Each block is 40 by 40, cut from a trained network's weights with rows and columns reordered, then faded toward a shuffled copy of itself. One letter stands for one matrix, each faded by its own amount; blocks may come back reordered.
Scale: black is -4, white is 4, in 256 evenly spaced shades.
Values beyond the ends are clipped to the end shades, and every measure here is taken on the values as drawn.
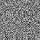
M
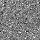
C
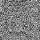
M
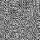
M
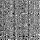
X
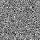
C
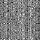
X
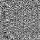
M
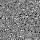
C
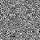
M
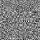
M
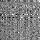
X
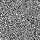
C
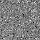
C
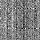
X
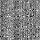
X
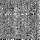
X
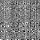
X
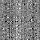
X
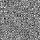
M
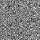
M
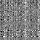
X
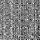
X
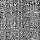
X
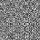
M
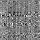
X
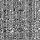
X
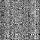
X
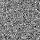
C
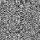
M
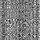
X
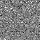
C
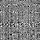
X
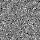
C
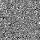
C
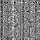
X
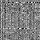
X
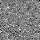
C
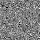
C
